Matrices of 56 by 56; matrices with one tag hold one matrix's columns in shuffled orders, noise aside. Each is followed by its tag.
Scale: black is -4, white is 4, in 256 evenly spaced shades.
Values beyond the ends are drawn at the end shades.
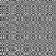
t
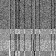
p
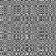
t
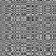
t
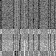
p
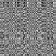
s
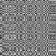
t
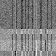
p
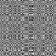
t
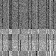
p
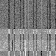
p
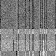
p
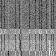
p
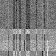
p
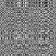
s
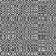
t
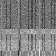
p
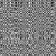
s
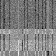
p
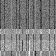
p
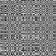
t
